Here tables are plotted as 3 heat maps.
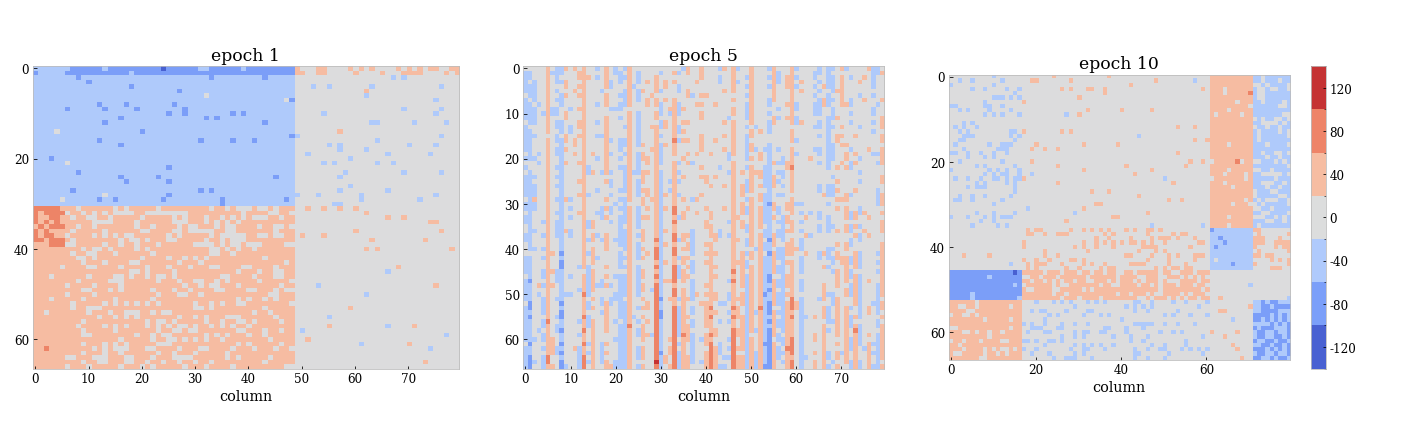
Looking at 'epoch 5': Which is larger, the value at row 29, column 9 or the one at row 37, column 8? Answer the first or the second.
the first
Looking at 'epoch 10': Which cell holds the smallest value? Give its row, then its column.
46, 15
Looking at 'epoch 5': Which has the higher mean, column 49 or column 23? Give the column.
23
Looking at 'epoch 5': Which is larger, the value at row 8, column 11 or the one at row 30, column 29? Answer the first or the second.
the second
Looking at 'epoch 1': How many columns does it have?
80
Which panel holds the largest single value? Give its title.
epoch 5
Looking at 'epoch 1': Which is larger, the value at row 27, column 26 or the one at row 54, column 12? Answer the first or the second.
the second
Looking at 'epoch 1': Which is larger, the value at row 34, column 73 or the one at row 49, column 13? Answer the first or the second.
the second
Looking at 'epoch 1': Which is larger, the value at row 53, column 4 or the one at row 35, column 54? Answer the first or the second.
the first
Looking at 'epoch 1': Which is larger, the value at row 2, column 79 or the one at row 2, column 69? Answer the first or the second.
the first
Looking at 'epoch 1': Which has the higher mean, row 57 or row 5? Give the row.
57
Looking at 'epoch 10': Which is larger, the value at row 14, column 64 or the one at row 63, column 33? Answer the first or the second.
the first
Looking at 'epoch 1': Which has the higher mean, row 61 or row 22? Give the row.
61
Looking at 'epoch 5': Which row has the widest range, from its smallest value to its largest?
65
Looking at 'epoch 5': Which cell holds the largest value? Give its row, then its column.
65, 29
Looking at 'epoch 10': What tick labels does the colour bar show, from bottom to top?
-120, -80, -40, 0, 40, 80, 120
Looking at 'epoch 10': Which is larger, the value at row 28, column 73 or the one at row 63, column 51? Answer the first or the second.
the second
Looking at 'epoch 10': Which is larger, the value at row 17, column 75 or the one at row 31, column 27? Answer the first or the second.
the second
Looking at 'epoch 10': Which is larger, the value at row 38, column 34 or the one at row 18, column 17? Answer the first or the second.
the first
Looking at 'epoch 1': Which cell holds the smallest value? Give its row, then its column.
0, 24
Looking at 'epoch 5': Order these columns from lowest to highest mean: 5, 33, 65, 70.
65, 70, 5, 33
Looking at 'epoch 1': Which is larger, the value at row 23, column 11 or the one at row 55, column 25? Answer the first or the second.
the second
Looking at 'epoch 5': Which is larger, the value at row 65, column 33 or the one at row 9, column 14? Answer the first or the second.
the first
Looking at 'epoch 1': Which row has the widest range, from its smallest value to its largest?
0
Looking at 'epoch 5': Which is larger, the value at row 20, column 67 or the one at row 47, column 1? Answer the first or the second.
the first
